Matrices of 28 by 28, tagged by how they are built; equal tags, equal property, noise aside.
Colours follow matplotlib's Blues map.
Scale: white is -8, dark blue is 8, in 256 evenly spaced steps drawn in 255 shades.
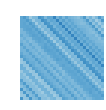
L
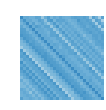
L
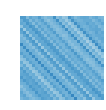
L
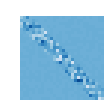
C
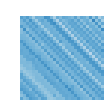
L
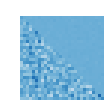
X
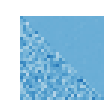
X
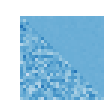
X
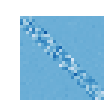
C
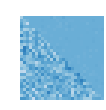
X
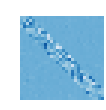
C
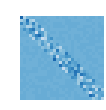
C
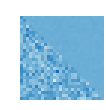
X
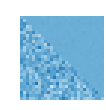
X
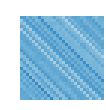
L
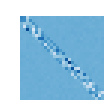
C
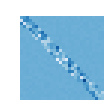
C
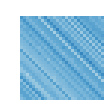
L
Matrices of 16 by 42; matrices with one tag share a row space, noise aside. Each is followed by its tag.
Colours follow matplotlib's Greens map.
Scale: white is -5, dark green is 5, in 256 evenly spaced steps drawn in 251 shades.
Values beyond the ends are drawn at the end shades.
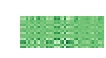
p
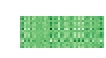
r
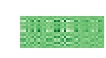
p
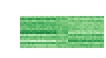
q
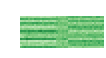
q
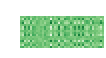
r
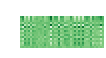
r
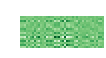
p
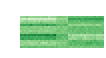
q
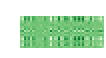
r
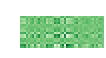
p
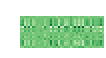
r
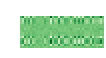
r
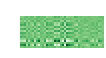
p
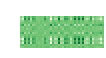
r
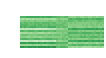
q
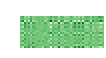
r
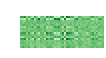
p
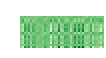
r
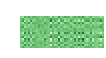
r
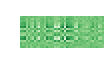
p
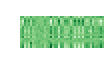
r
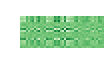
p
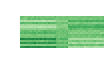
q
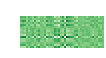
p
